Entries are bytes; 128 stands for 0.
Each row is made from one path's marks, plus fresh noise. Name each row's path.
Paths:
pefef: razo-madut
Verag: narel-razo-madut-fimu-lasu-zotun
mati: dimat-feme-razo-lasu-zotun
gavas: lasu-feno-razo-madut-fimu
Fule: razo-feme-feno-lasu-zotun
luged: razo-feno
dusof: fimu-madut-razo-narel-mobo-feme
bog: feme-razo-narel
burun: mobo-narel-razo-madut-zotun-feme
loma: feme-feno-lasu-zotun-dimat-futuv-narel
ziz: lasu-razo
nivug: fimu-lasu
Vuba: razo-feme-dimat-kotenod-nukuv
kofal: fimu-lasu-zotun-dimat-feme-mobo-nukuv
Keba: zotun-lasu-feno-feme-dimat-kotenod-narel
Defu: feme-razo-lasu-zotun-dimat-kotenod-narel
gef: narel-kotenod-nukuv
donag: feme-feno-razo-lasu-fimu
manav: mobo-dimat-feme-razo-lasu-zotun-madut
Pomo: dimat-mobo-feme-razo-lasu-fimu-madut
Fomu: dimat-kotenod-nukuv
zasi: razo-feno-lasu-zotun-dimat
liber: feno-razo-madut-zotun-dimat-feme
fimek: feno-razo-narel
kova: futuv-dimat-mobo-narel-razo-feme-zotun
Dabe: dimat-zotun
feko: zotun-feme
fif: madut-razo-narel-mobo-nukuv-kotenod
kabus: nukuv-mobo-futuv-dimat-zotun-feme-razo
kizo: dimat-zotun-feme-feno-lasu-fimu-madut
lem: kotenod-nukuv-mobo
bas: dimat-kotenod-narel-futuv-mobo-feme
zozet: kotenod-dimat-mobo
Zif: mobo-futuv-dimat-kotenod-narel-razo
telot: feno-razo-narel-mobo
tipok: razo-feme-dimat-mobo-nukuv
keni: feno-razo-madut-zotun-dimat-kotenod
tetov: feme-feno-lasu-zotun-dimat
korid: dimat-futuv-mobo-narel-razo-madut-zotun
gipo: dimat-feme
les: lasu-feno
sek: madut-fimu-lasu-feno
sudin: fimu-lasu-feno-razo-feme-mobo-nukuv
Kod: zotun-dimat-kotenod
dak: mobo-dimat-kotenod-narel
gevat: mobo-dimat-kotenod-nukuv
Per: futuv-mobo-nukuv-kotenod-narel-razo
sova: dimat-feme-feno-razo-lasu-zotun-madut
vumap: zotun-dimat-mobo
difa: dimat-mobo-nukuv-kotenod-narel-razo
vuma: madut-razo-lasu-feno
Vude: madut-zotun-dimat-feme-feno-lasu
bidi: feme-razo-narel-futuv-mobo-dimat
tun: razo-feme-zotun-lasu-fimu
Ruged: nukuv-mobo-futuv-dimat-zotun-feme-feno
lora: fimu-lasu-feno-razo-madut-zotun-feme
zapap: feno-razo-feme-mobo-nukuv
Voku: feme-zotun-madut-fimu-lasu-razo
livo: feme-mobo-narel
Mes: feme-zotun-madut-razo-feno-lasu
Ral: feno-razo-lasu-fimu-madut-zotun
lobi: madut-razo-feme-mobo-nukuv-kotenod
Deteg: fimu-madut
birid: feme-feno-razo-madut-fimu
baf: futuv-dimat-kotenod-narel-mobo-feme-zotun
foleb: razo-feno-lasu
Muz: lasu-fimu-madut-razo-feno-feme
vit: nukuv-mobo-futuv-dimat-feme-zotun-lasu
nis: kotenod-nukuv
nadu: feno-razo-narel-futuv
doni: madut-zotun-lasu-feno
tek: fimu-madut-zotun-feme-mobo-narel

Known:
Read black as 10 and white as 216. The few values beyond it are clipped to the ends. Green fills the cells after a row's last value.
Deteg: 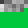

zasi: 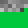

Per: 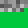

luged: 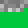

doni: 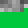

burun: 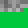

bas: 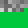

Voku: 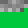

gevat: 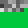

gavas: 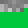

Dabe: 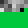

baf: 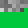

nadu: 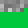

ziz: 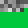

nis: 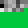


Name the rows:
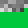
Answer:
nivug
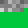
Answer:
Keba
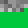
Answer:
Pomo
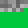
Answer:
fif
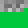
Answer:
telot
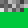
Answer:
zozet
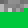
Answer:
Muz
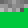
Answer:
Ral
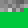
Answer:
foleb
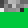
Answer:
Kod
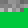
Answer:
Fule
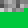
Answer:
gef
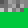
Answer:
Vuba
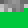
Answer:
sek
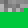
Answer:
dusof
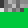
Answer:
Fomu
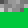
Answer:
kizo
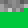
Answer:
vuma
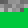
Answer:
sova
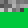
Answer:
vit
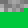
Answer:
tek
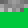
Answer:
lora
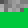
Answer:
liber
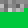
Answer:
bog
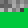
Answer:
kabus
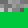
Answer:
loma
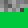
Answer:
korid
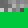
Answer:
Ruged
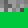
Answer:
kova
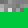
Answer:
donag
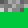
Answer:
tetov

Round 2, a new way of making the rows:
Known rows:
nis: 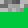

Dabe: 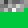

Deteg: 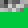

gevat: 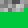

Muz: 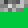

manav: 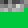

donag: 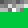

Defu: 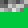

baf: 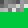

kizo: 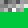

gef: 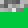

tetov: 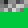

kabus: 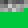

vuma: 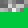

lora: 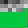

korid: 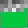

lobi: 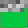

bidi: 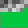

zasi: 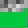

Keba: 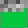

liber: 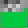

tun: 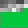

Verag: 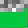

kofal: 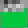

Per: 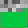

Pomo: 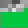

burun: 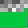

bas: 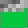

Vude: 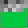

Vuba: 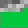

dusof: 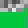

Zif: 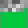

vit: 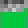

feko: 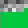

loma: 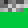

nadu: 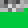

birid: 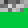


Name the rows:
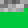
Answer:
Fomu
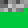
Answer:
les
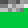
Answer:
sudin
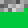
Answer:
Kod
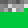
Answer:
Ruged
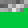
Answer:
pefef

